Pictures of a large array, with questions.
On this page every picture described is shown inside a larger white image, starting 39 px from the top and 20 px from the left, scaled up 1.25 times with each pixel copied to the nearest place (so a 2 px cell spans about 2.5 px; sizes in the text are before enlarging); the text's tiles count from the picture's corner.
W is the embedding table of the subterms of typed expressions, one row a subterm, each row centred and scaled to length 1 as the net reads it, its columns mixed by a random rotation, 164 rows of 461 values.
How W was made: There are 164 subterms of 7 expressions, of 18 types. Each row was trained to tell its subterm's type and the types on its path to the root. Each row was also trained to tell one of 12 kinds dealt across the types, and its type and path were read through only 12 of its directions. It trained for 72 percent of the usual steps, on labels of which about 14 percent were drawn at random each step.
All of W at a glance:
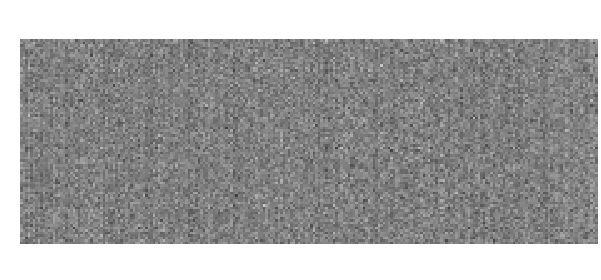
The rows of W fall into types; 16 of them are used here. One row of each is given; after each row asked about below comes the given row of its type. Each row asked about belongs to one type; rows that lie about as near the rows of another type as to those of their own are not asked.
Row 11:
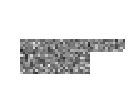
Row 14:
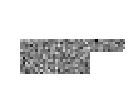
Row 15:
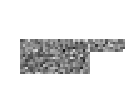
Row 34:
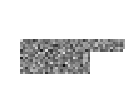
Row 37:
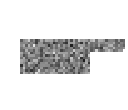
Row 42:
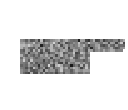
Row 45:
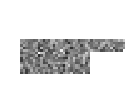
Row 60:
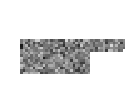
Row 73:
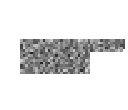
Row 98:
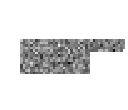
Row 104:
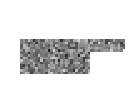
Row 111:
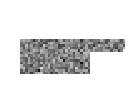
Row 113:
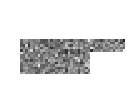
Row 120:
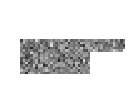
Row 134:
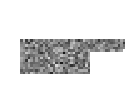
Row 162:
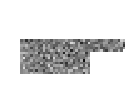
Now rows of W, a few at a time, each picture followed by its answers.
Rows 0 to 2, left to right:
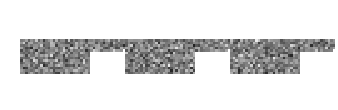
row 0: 11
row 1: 134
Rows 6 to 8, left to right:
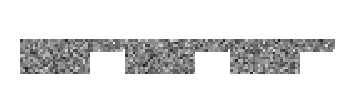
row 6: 11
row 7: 42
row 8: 60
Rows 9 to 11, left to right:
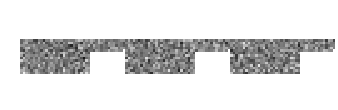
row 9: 34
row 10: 104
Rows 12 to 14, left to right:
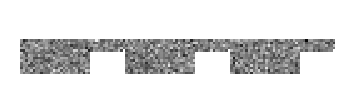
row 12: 73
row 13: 42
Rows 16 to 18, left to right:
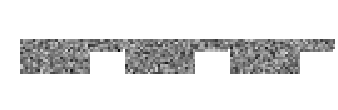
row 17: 98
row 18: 14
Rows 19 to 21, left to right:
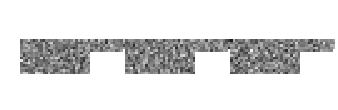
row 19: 111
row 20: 113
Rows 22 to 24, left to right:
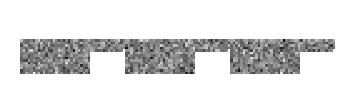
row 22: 60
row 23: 14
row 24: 45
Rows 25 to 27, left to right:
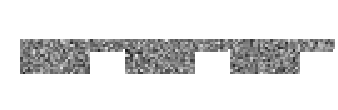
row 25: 15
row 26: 11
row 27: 104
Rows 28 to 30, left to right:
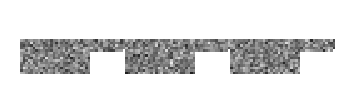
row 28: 60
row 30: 73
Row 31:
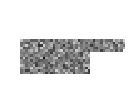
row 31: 111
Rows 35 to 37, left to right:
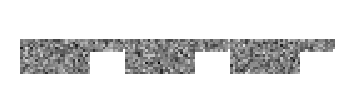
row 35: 104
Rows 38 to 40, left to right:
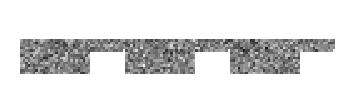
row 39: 113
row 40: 120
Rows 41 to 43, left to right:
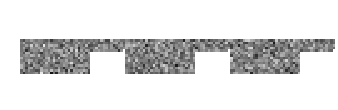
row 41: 134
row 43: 60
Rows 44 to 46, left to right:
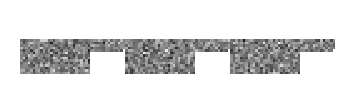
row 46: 34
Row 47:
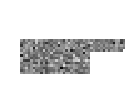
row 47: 60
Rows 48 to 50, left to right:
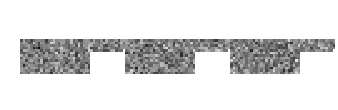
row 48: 45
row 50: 34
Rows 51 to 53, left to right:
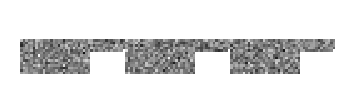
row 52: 162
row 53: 60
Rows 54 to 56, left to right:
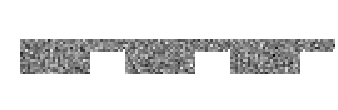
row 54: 14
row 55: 111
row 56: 111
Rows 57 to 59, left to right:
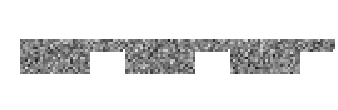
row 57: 104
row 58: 60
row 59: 42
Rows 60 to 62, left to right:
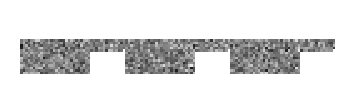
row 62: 14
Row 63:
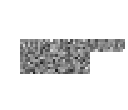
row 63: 42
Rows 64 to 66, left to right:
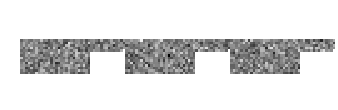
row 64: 37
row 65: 14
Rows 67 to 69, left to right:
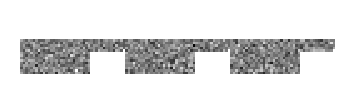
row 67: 73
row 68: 37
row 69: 98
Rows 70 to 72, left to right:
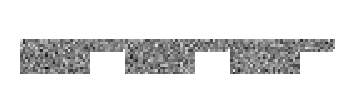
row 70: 98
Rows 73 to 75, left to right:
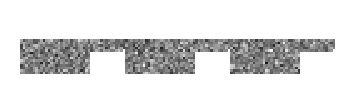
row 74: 120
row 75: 134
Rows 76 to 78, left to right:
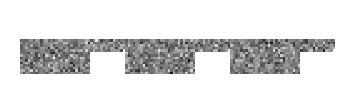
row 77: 134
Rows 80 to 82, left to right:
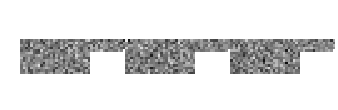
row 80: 113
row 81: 98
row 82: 14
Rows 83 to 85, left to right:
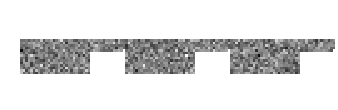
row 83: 11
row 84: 113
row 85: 15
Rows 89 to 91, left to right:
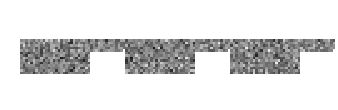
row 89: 42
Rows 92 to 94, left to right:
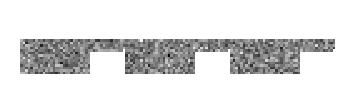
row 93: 14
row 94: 60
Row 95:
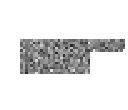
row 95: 37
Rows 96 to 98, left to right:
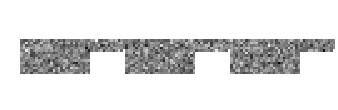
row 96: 73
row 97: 104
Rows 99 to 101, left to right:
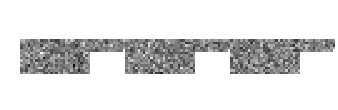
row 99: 111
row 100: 111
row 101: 120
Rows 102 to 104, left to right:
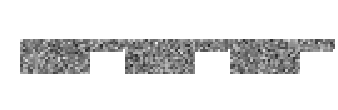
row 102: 34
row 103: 15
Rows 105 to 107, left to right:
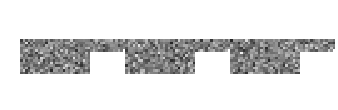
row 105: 45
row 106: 37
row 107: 120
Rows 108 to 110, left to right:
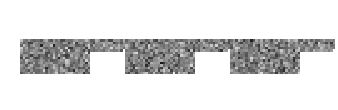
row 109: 134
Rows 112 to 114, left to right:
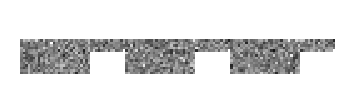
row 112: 15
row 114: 113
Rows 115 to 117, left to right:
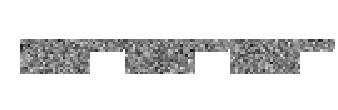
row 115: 73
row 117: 104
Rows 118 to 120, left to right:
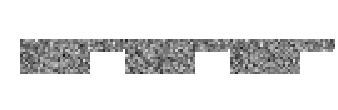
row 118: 14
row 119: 11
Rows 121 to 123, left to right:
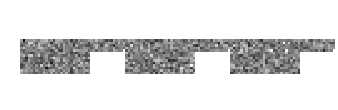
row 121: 98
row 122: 111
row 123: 134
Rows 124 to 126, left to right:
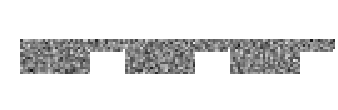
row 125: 37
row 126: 113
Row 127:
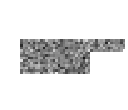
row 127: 60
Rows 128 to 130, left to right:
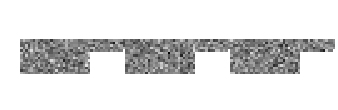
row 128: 111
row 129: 14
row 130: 34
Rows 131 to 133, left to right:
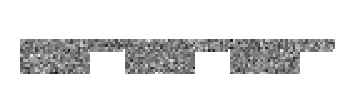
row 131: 11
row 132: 14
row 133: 120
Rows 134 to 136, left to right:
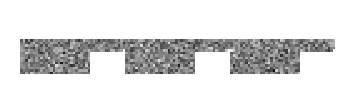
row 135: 134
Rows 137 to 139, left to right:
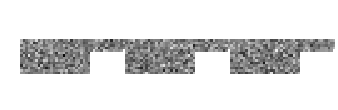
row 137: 98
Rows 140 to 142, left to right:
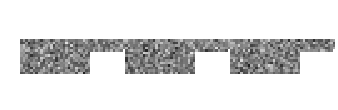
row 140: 104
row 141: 45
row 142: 42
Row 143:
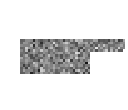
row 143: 104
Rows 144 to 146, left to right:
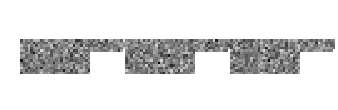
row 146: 104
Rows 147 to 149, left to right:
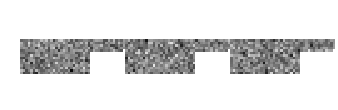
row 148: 104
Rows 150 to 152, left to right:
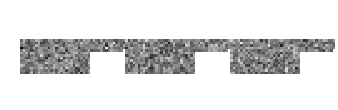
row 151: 98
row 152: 111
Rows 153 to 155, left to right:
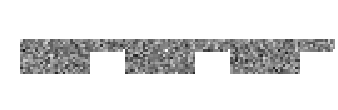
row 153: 73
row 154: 45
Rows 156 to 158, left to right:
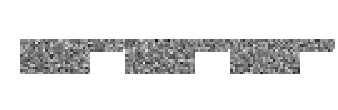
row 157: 60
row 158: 111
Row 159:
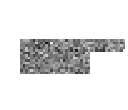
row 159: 45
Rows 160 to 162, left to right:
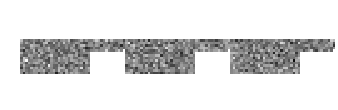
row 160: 73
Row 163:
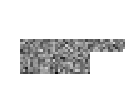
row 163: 11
